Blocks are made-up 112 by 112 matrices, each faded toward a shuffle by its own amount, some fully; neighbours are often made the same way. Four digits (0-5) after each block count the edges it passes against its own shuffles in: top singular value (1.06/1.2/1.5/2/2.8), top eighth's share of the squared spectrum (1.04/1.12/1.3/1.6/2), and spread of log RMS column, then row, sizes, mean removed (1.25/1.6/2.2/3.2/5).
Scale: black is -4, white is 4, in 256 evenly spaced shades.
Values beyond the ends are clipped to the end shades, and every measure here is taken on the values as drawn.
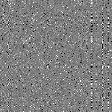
4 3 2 1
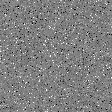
0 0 0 0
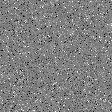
0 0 0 0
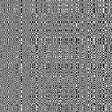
5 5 4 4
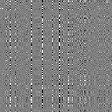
5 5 4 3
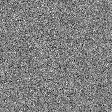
0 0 0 0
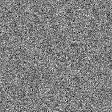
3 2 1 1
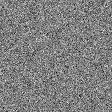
0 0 0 0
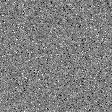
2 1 0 0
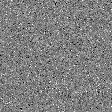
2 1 0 0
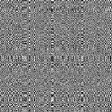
5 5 4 4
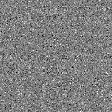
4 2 1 1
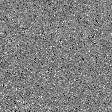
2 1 0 0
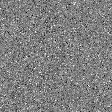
1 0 0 0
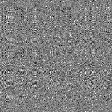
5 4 2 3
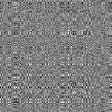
5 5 4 4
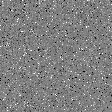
2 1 0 0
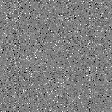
4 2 1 1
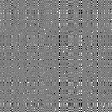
5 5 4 3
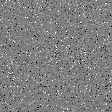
2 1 0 0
